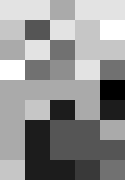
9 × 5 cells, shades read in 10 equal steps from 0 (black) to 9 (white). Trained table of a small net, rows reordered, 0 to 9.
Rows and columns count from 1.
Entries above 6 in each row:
4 4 3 2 0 1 0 0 1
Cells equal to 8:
7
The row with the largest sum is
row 1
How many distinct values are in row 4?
4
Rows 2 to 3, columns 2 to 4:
3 8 7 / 8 4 7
